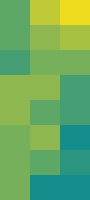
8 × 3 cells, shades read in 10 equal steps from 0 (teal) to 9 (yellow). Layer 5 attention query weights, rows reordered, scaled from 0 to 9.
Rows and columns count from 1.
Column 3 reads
9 6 4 2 2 0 1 0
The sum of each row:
19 14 10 12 10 9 8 4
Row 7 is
4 3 1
